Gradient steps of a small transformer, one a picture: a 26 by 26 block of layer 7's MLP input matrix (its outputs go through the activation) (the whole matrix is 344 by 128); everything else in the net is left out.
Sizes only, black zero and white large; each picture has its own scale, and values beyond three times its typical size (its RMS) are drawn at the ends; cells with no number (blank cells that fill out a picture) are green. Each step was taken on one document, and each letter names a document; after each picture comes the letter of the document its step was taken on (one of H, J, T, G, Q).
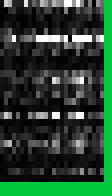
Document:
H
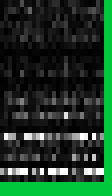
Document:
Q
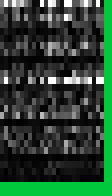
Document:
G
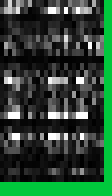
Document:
H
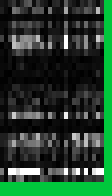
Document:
Q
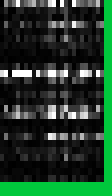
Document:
G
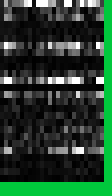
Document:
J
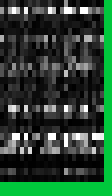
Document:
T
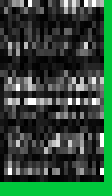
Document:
H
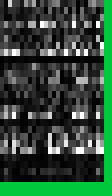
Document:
J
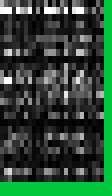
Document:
H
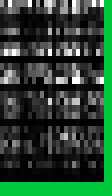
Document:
J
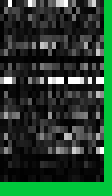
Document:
J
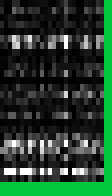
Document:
Q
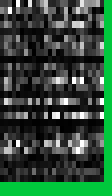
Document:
H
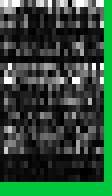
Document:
J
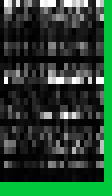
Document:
G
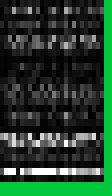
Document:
Q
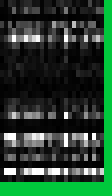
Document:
Q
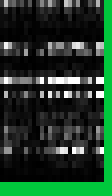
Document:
J
